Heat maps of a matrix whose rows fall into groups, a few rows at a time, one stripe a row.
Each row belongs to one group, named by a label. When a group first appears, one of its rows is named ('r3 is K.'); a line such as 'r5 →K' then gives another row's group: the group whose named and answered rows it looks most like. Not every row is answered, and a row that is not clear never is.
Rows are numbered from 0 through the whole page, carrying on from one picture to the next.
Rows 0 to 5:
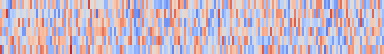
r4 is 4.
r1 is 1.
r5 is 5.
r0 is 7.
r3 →1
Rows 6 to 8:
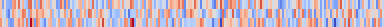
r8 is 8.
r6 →7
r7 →5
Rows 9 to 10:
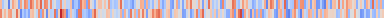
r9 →5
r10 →4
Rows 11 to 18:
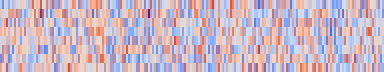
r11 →5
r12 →4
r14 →5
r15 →1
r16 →8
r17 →1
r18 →8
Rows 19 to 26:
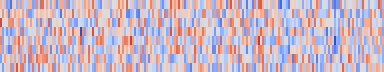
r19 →7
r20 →1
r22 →7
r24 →7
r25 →5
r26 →8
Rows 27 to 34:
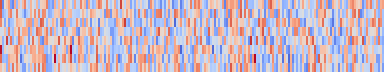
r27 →5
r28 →4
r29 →7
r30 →5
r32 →4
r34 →4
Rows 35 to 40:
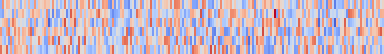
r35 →1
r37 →1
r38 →7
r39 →8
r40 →8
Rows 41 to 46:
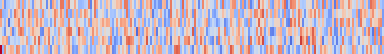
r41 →7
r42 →7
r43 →7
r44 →8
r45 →8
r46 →4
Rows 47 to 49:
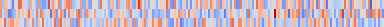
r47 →8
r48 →7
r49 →4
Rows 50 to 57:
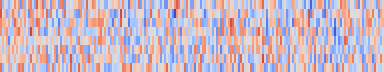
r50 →7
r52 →5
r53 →8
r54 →1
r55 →4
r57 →8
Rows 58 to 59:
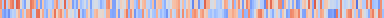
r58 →4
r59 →7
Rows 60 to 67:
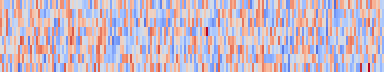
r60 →7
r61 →8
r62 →8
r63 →1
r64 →5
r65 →5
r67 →1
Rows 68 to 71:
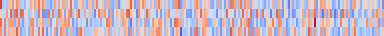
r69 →8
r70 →4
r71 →4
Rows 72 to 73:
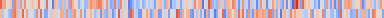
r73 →7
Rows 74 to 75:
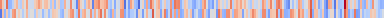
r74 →1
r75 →1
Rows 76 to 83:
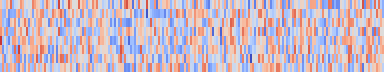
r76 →8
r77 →7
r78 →5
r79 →8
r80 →5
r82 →7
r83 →1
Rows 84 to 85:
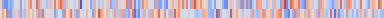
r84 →7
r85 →1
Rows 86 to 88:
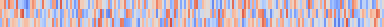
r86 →4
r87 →8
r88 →1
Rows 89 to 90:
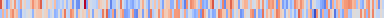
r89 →5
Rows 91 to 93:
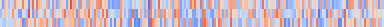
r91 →5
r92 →1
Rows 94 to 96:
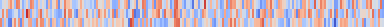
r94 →4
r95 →1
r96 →7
